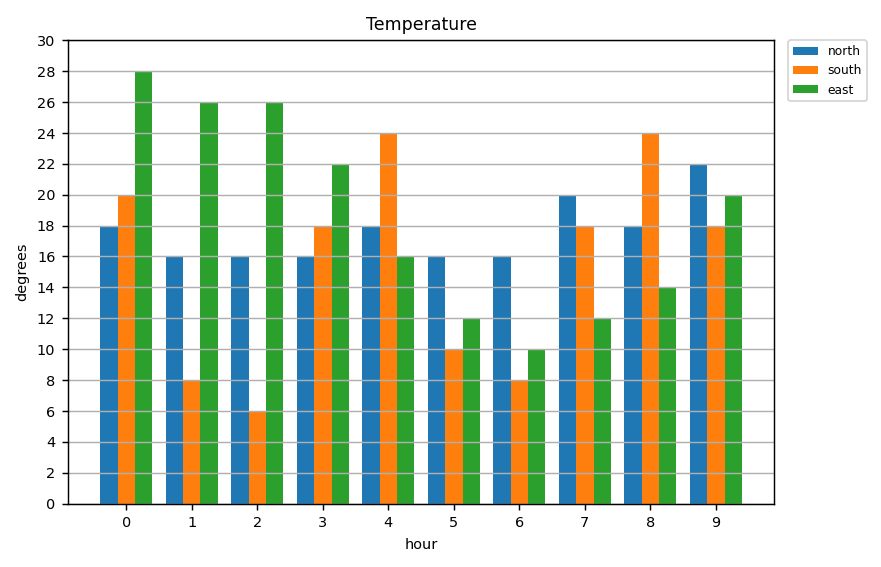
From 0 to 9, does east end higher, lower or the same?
lower
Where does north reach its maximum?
9
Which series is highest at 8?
south
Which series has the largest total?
east
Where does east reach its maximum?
0
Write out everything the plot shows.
Title: Temperature
x-axis: hour, ticks 0 1 2 3 4 5 6 7 8 9
y-axis: degrees, ticks 0 2 4 6 8 10 12 14 16 18 20 22 24 26 28 30
Legend: north, south, east
Values:
north: 18 16 16 16 18 16 16 20 18 22
south: 20 8 6 18 24 10 8 18 24 18
east: 28 26 26 22 16 12 10 12 14 20
